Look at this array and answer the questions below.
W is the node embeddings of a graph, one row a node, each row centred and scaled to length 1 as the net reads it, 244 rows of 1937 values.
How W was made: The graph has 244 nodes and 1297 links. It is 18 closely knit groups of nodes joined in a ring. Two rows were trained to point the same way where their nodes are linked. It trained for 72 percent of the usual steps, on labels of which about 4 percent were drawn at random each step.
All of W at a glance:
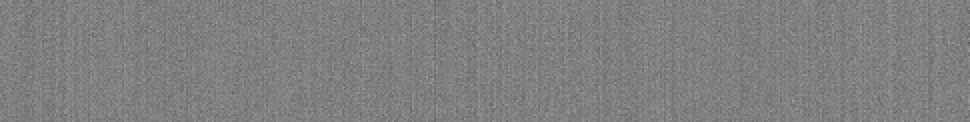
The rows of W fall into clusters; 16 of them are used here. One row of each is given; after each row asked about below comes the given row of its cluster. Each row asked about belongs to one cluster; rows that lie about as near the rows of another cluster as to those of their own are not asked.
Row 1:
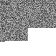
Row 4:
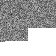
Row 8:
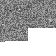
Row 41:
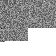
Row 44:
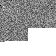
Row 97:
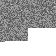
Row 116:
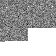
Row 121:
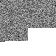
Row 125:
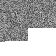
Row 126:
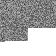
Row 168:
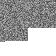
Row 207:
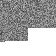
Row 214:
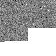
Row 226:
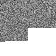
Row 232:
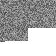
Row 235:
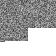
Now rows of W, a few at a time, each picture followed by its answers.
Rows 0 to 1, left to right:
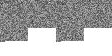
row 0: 4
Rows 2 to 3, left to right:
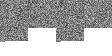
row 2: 8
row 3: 41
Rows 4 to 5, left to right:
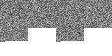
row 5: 41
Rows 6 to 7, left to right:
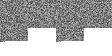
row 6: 207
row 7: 1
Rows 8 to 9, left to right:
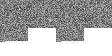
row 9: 8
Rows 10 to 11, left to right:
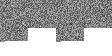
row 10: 1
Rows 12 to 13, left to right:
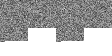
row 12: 235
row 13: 232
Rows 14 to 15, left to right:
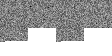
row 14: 232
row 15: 41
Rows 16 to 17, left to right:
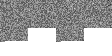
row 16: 1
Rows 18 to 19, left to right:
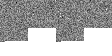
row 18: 44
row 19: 226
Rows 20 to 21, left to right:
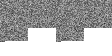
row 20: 121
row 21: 232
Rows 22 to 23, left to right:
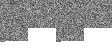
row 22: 235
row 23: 226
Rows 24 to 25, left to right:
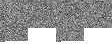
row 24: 126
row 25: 4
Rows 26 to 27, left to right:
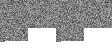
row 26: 235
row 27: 207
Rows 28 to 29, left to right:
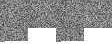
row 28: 8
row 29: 41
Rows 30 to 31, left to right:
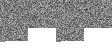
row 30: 8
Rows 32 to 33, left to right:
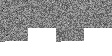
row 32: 97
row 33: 168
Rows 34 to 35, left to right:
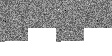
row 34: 41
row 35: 126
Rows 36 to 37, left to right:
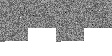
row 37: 214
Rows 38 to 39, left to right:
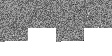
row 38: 126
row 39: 8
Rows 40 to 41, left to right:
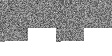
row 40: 116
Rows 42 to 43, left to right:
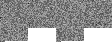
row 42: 4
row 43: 168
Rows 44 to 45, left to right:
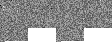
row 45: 8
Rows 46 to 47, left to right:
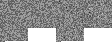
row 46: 116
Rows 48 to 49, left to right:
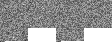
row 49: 235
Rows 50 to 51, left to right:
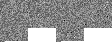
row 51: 1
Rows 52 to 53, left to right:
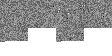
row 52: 232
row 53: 125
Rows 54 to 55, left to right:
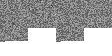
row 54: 116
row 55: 121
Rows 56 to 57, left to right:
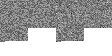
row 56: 121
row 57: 125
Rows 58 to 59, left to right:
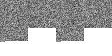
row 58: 8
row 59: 235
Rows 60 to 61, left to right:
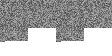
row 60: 232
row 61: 232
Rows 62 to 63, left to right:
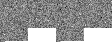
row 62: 207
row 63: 1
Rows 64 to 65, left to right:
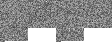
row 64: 126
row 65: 121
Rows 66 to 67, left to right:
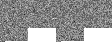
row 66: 97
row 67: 8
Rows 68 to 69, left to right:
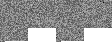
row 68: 44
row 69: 235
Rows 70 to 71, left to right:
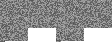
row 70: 121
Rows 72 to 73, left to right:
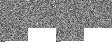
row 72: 121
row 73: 4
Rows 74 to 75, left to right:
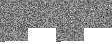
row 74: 232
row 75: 121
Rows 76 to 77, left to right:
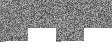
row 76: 97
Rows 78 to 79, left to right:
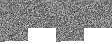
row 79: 44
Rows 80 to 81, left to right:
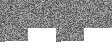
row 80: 116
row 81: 226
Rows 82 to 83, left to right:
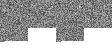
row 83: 207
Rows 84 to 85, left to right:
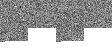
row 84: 207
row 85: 232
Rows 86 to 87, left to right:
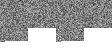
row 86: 235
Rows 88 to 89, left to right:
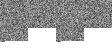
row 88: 235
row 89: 232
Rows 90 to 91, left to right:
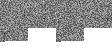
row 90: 168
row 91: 226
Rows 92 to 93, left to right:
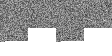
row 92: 8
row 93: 44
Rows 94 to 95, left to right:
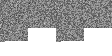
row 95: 116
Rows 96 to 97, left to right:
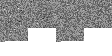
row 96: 214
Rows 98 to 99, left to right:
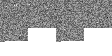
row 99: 116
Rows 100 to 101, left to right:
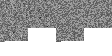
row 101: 121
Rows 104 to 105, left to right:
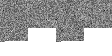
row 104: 44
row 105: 207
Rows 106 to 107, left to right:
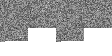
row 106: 8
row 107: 125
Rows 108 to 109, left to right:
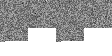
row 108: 8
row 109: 207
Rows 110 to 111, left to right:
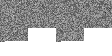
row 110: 44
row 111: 4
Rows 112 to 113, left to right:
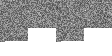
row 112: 97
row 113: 1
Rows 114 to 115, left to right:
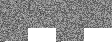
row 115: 125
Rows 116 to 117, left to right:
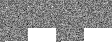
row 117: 116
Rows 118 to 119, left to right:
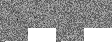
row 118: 207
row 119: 226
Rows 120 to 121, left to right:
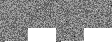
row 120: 126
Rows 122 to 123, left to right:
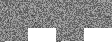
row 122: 41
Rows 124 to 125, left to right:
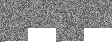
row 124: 1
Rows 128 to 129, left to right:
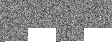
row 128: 97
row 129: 214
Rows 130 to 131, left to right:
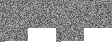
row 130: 1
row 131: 168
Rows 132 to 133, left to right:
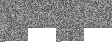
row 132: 125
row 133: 41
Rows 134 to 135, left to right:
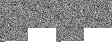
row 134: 232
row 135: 126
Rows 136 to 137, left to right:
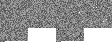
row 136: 1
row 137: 97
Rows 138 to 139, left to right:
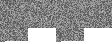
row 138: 41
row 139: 168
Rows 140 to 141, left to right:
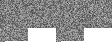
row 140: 116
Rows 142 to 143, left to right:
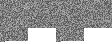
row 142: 168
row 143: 44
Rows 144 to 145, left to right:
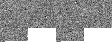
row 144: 126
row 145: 235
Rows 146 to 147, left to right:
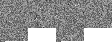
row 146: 207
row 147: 226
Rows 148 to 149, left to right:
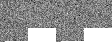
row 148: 41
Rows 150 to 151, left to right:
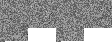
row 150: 226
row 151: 4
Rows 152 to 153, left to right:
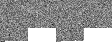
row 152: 235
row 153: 1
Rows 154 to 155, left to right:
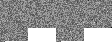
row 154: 207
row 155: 235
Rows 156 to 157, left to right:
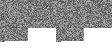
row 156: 126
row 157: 97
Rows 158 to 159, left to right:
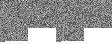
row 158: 4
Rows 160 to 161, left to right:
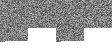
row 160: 97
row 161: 121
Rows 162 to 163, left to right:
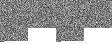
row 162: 214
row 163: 126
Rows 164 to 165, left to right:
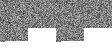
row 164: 41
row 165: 116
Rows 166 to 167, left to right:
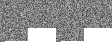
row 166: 1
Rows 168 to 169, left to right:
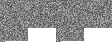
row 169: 44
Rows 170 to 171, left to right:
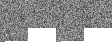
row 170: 97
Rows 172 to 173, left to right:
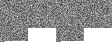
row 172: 44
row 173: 126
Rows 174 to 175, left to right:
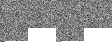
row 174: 232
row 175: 41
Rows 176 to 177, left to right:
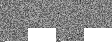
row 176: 41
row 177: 44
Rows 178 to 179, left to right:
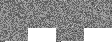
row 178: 4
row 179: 207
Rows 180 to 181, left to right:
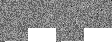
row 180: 232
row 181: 168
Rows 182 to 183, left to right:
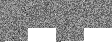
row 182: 126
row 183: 121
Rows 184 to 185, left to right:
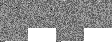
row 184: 4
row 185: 207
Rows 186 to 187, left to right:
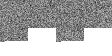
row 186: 44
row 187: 232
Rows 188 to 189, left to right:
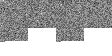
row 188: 125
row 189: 41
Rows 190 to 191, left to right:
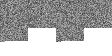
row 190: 8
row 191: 125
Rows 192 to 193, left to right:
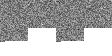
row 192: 4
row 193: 214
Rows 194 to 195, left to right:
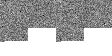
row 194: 126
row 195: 125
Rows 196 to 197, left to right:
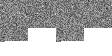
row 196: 126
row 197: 4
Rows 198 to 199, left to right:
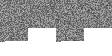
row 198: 44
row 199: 116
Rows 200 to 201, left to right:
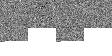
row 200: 214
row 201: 235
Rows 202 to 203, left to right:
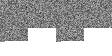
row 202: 116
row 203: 116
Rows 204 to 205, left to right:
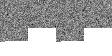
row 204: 8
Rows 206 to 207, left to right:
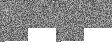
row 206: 44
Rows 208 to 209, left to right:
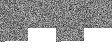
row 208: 41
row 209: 8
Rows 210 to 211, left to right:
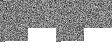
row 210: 207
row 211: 226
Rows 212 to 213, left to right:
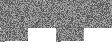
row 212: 41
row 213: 126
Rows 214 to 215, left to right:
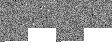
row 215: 207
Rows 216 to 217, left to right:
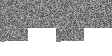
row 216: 116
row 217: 168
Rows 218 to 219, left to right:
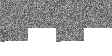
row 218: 168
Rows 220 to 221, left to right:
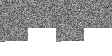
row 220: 97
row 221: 116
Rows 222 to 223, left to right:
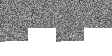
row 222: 116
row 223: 226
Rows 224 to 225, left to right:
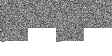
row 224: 116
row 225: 125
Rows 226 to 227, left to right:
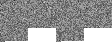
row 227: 168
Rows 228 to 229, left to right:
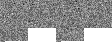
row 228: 168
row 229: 235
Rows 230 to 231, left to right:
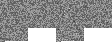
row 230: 235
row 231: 8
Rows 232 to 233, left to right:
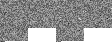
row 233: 97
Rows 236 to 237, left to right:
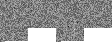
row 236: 1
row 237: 4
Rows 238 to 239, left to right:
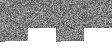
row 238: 125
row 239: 8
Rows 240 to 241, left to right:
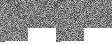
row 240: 4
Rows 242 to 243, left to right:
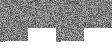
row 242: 207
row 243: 235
